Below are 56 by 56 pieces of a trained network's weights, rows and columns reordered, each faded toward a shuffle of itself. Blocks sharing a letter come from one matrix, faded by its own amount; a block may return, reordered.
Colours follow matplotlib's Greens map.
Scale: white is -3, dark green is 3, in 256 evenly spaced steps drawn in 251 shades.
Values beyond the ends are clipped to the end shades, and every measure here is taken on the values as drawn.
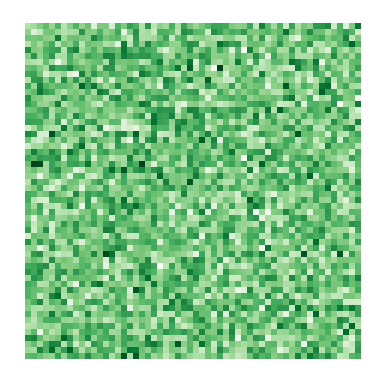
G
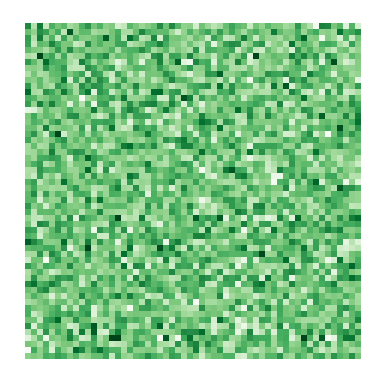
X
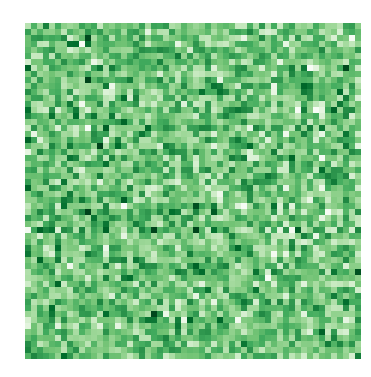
X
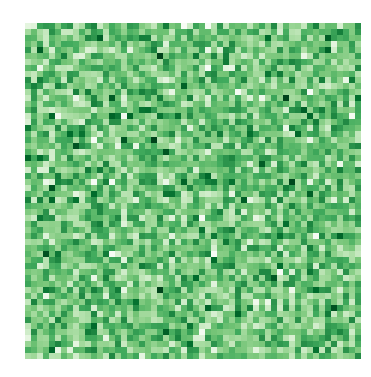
X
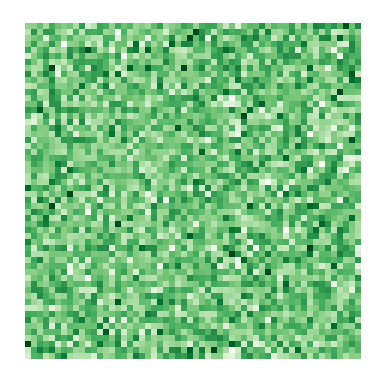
X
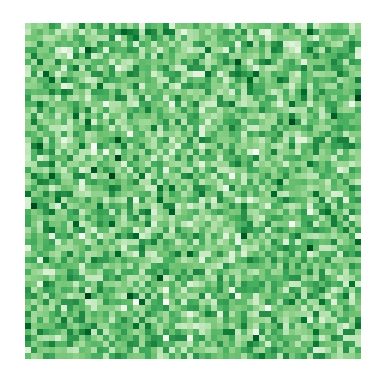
G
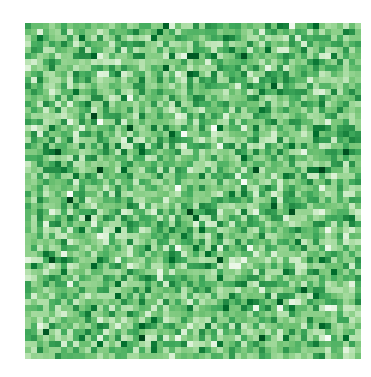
X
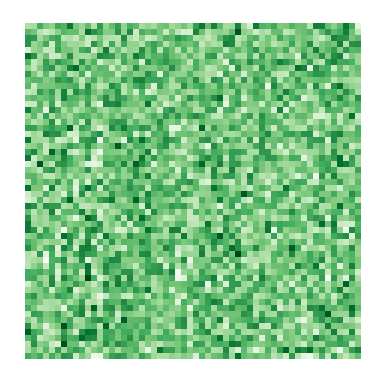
G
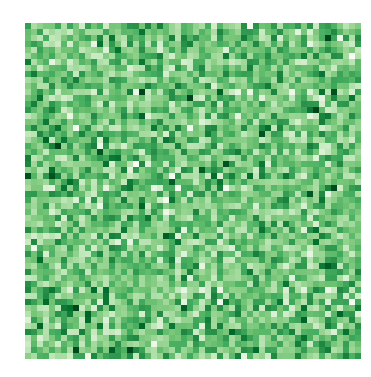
X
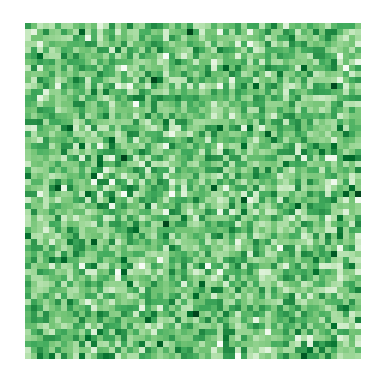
X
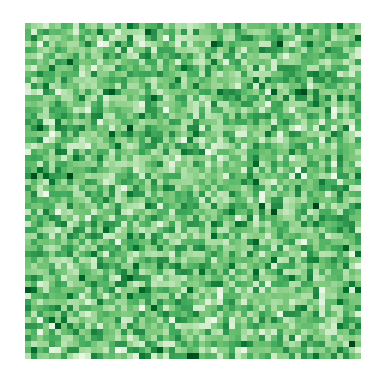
G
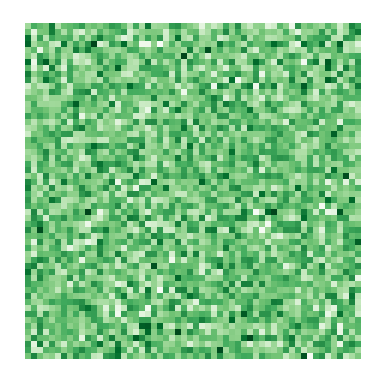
X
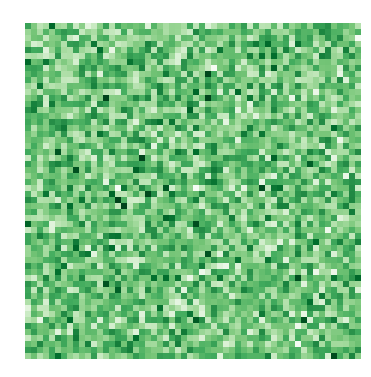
G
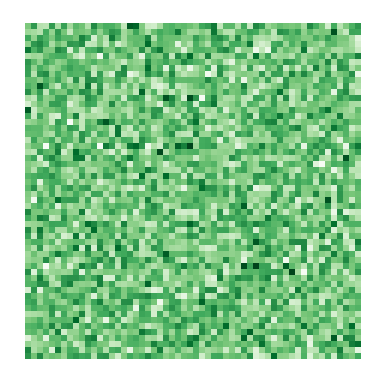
X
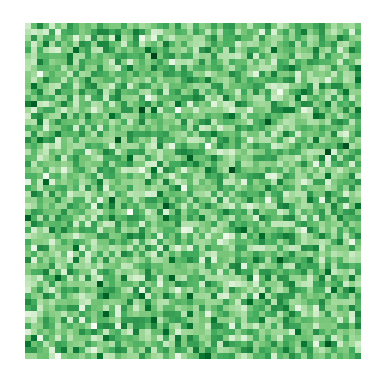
G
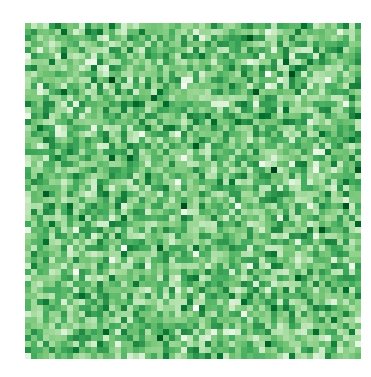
G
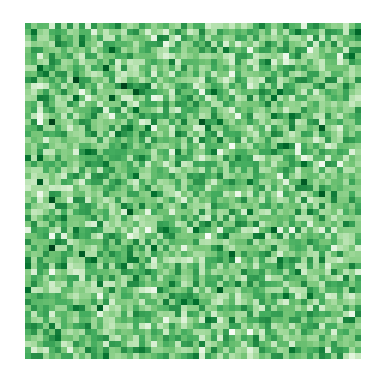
G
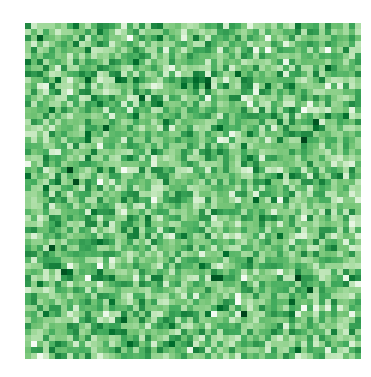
X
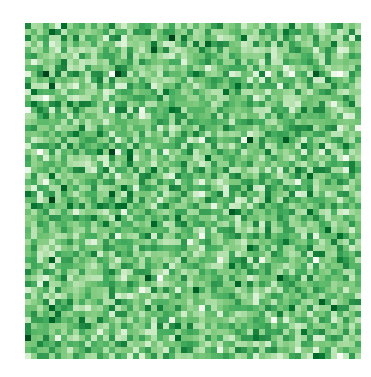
X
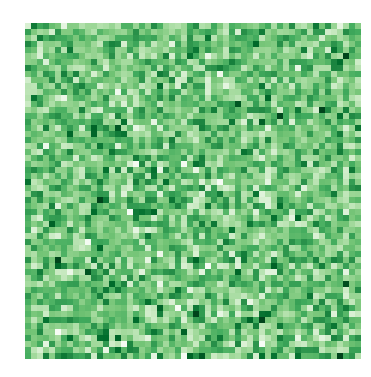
X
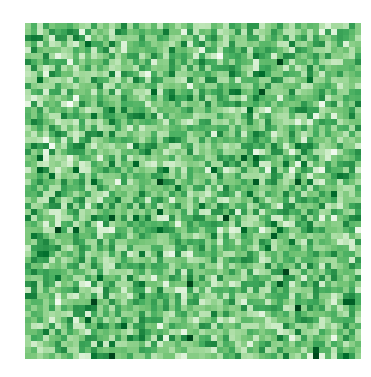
G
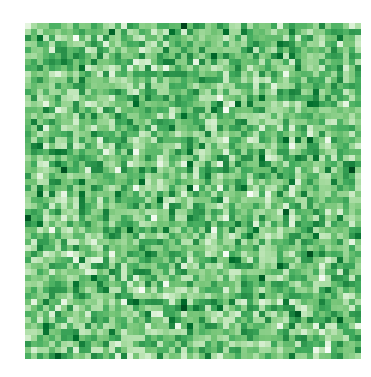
G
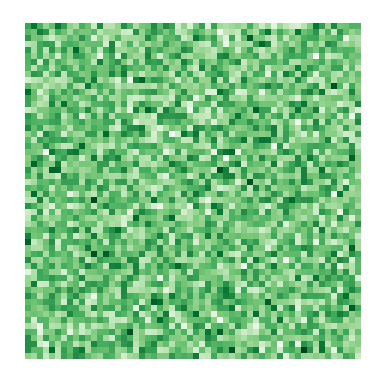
G
